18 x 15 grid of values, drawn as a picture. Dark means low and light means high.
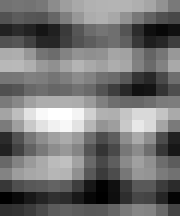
No lone cell stands out from its neighbours. The ninth with the lowest average is the bottom middle. The histogram is bell-shaped. Horizontal stripes repeat 4 times down the table.
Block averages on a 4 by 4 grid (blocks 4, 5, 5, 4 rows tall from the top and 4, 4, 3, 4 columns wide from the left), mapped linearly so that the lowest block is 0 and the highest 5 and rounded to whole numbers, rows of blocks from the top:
1 2 3 1
3 3 3 2
3 5 3 3
1 1 0 1
